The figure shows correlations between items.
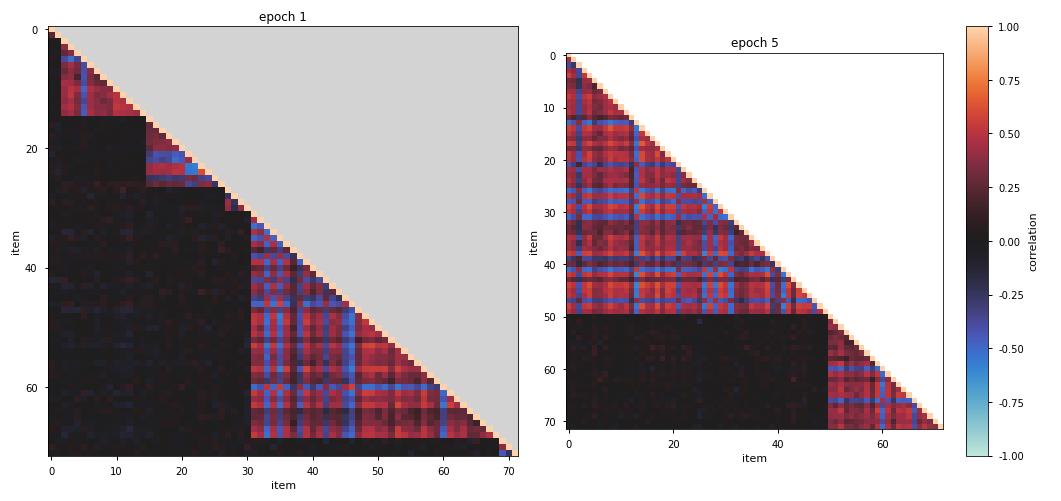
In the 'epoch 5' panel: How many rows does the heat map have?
72
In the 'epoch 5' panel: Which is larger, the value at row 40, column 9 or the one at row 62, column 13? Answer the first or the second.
the first
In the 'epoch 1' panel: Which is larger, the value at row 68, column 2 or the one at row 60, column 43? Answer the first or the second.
the first
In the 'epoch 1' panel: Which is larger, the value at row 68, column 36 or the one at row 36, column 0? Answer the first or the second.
the first
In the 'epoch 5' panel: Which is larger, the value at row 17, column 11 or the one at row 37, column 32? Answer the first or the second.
the first
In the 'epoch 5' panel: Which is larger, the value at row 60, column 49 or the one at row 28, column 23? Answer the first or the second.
the first
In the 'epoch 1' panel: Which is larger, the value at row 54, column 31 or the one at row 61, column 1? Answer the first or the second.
the first
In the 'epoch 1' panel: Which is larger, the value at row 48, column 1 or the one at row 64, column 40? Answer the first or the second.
the second
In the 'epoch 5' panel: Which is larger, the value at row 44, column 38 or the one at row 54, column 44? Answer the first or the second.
the first
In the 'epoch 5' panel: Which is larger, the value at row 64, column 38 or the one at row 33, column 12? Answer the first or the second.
the second
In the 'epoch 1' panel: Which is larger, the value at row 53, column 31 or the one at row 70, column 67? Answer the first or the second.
the first
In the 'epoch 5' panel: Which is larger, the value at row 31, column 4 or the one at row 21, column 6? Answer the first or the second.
the second
